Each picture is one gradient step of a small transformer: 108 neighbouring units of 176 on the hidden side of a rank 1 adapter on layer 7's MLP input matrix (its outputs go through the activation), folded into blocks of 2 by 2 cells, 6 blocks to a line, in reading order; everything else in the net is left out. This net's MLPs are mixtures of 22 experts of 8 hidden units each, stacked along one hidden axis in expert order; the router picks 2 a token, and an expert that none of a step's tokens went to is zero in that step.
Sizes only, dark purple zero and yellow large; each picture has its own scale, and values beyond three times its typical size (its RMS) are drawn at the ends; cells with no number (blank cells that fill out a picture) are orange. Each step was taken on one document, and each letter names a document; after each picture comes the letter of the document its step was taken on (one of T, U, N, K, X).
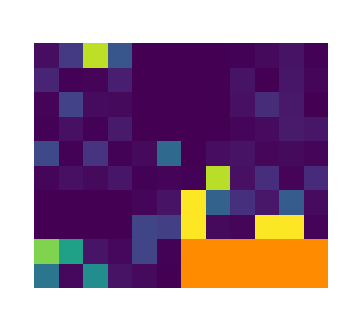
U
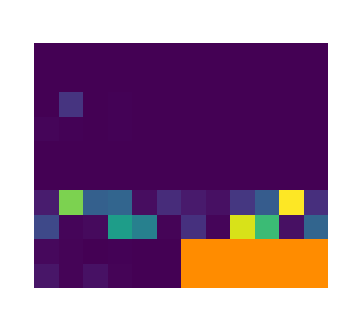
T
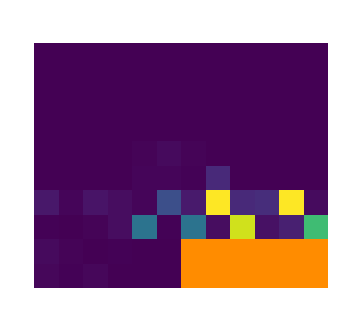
T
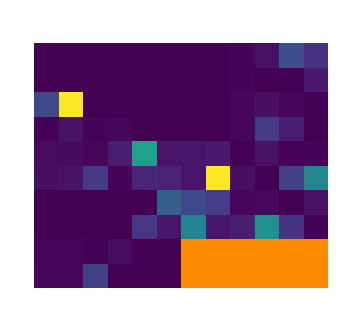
U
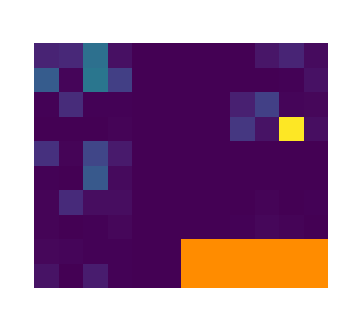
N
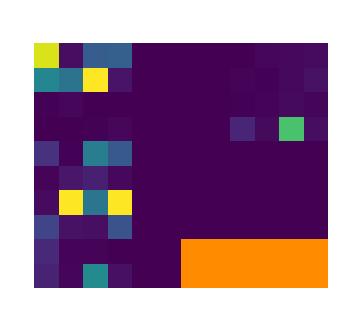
N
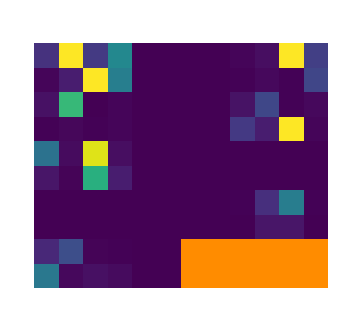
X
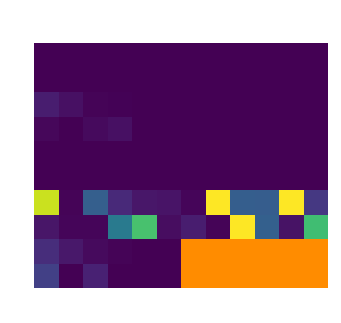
T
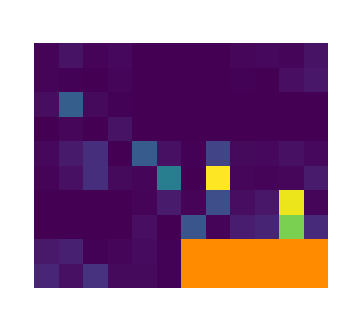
U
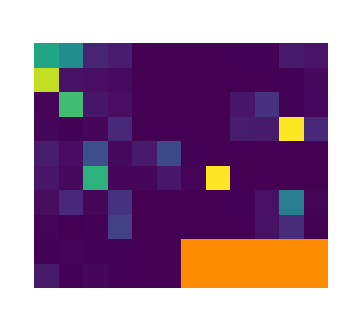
N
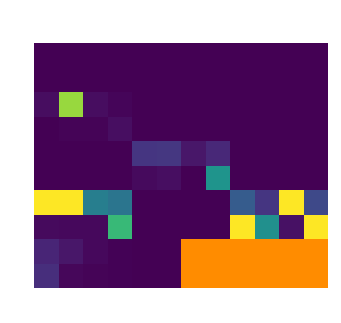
T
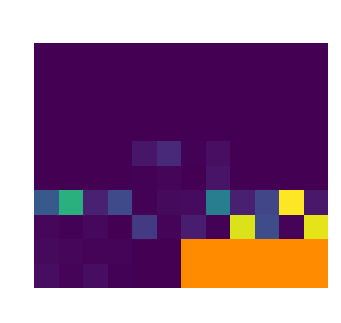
T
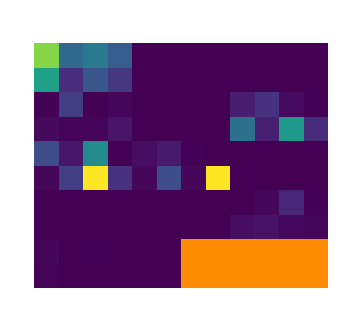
N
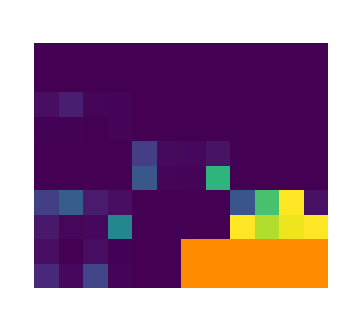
T
